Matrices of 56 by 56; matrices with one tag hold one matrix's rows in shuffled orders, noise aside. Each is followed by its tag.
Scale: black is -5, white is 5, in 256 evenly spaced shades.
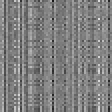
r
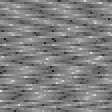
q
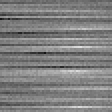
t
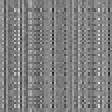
r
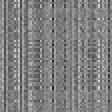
r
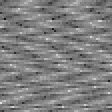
q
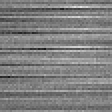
t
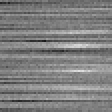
t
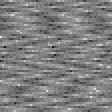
q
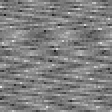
q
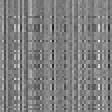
r
